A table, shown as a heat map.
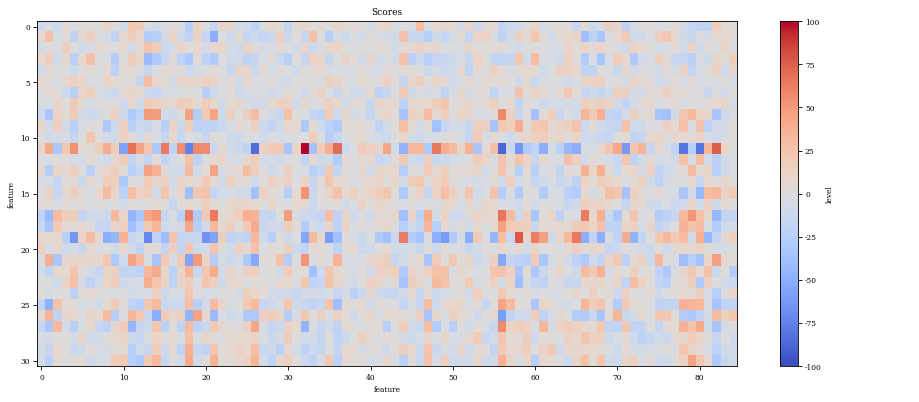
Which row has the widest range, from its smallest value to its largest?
11
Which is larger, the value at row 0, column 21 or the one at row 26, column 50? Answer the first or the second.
the second
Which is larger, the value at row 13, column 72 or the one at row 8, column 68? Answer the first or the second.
the second
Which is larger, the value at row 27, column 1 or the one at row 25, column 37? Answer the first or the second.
the second
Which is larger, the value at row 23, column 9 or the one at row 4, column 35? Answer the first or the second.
the first
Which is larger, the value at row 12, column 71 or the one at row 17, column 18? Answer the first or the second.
the second
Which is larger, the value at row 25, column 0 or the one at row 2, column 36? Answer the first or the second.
the second
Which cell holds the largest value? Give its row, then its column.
11, 32
